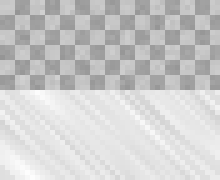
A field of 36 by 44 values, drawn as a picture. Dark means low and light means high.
The table splits into 2 rows of 1 panel. Panel 1,1: high, checkered. Panel 2,1: very high, slanting down to the right, faint in contrast.
